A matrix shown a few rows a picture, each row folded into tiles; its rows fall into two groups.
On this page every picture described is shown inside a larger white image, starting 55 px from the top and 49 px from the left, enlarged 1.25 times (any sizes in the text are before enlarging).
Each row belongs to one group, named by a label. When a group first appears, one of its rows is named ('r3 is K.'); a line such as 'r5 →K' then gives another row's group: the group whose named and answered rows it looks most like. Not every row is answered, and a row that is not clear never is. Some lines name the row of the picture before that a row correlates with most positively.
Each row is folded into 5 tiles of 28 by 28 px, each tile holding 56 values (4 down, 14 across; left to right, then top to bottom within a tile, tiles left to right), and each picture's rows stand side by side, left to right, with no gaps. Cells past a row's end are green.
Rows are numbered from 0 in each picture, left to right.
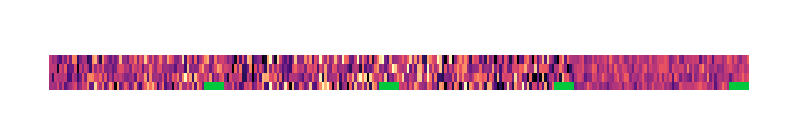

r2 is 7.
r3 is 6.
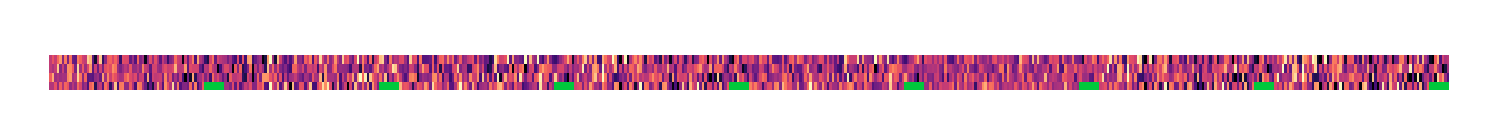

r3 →7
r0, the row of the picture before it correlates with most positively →2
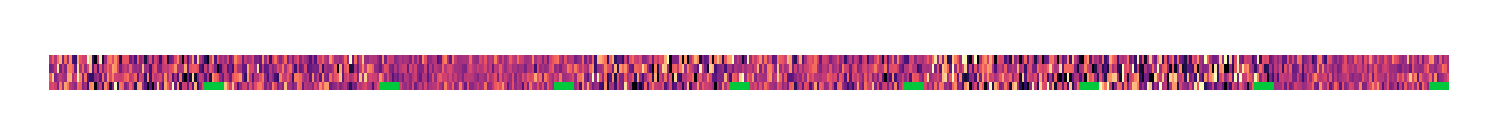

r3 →6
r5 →7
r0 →7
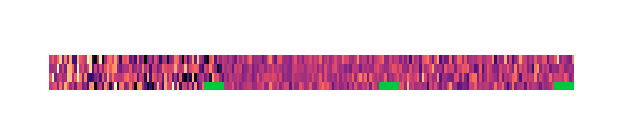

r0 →7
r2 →6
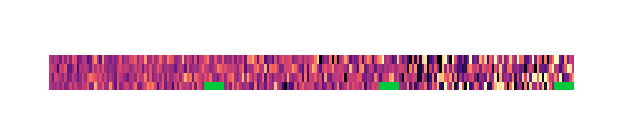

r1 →6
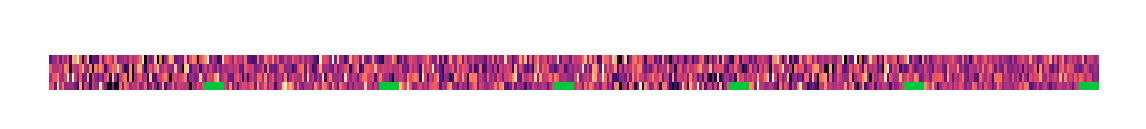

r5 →6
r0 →6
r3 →7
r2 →6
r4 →6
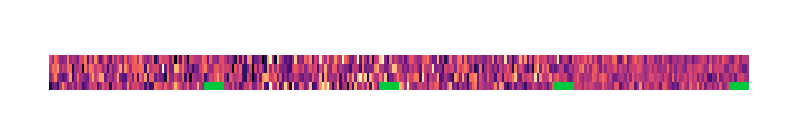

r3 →7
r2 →6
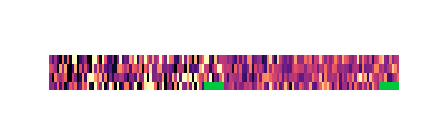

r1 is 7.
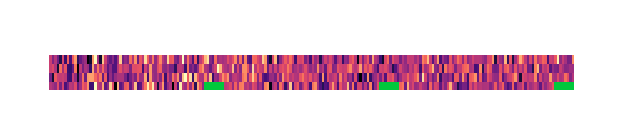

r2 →6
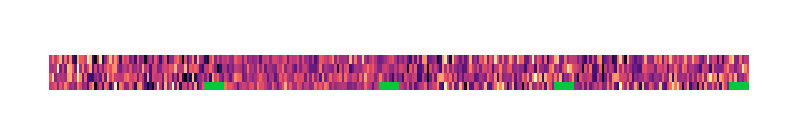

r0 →7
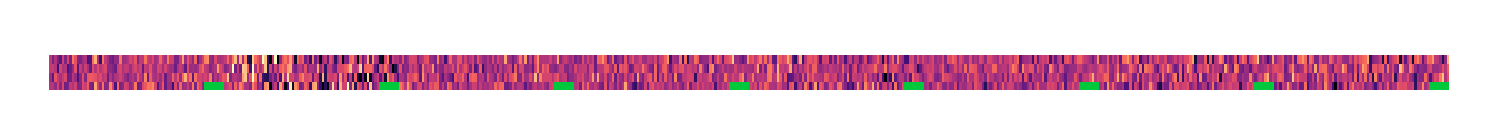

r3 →6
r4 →7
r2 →6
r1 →7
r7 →6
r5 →6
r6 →6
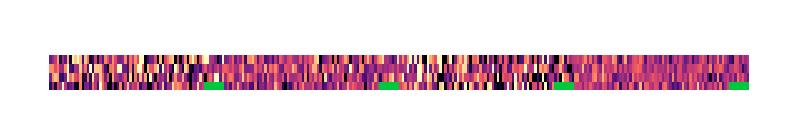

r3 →7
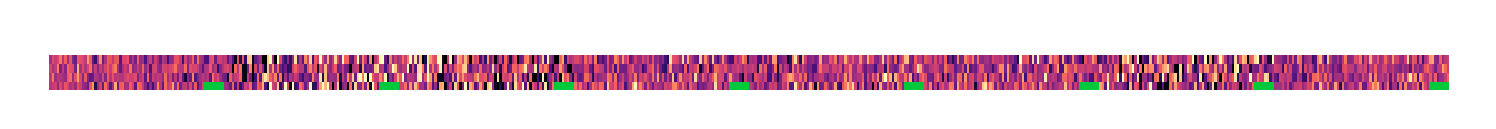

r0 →7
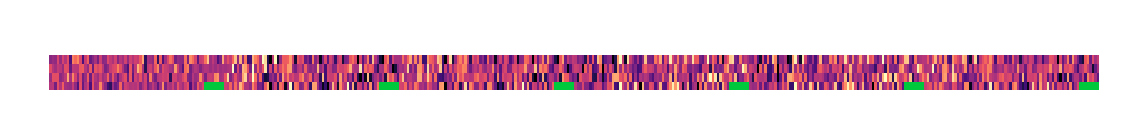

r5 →7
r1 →7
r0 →6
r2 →7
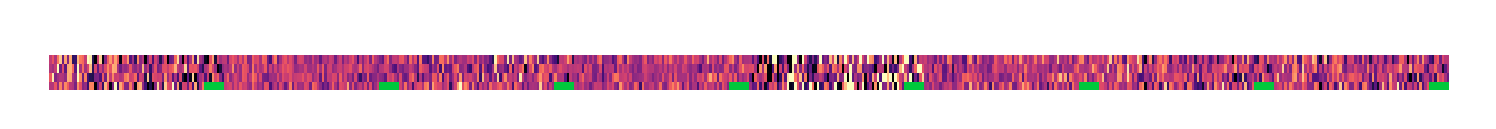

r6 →7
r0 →7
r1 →7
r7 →7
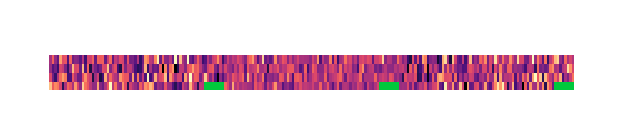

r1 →6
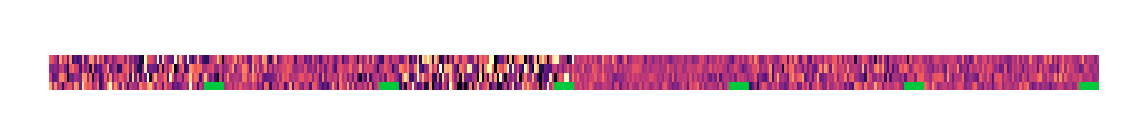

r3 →7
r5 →6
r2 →6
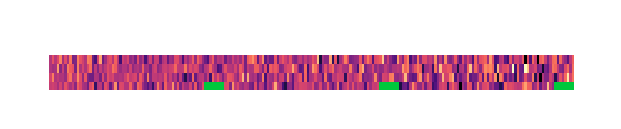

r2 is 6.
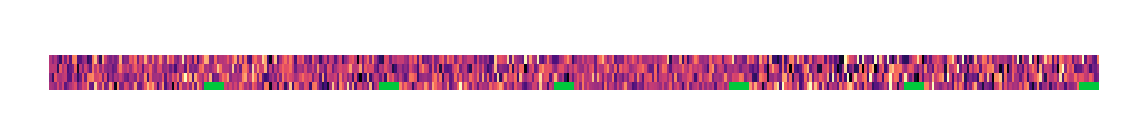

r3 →6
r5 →6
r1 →7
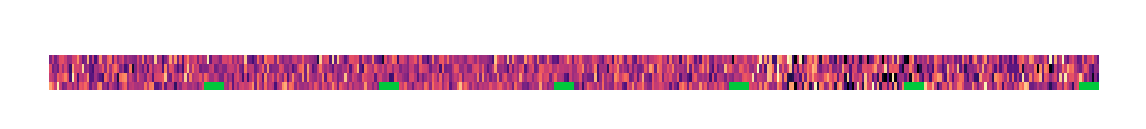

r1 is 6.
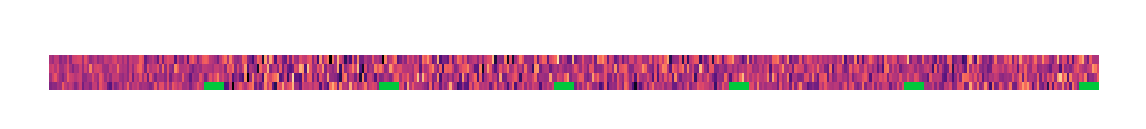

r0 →6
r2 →6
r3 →6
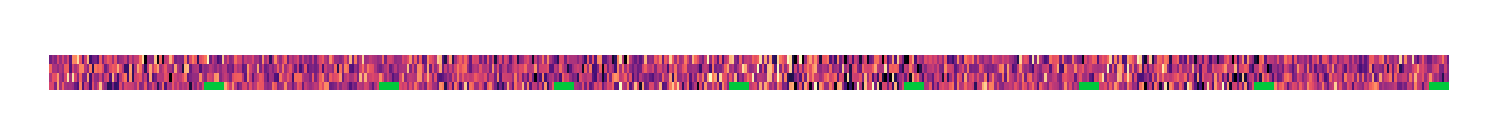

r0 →6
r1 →6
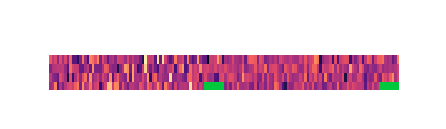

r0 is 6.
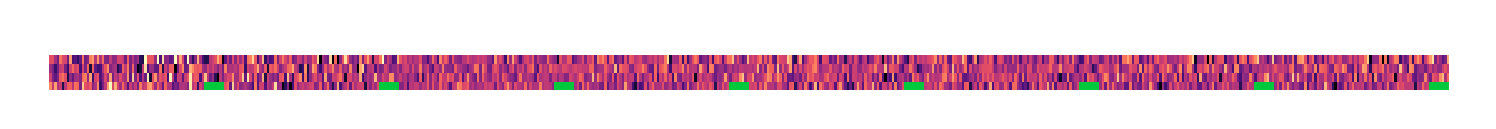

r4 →7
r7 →6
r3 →6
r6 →6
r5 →7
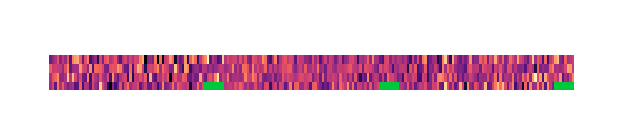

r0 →6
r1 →7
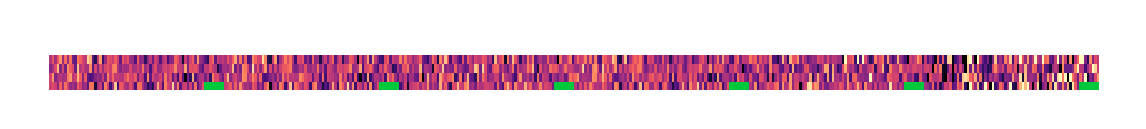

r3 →7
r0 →7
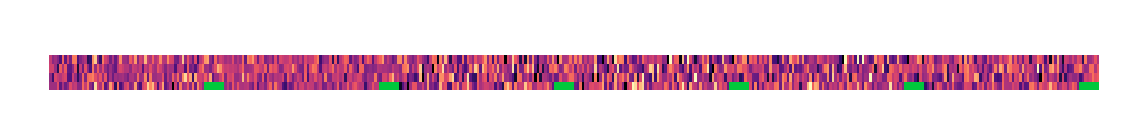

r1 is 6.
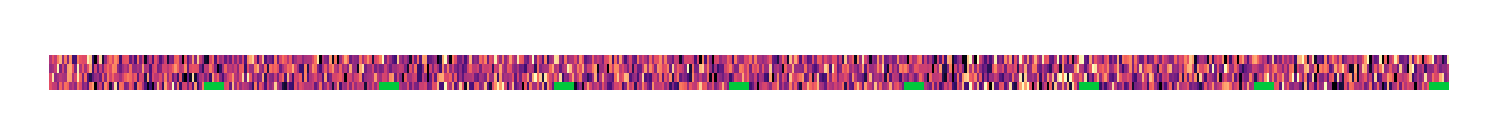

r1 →6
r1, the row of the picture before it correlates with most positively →1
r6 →6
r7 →6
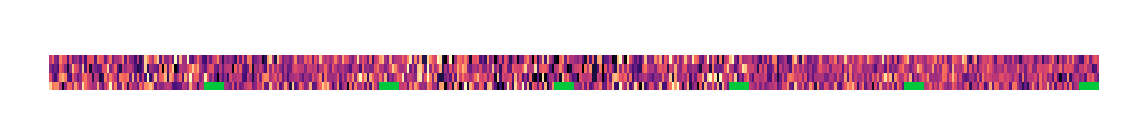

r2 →7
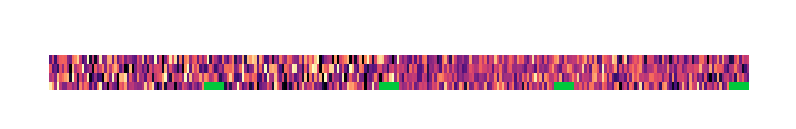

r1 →6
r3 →7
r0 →6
